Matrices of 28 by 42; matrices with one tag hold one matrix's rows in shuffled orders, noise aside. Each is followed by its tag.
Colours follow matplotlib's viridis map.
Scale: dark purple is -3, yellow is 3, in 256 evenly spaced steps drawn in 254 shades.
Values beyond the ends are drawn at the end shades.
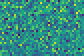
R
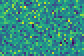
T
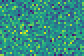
T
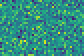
T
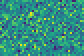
T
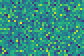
R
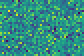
R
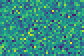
T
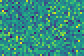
R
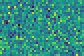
R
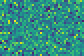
R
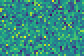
T
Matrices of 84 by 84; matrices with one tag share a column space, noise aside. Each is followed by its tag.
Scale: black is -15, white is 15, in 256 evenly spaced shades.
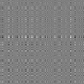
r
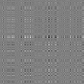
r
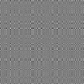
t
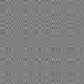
t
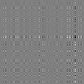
r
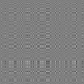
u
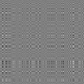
u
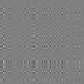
u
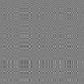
u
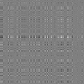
r
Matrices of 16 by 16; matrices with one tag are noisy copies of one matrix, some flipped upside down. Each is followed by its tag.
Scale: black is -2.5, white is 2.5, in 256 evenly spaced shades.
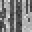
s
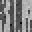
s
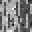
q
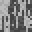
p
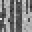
s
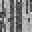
s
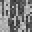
p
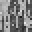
p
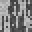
p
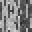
q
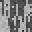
p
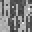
p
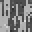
p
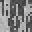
p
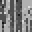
s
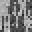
p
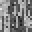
p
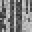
s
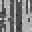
s
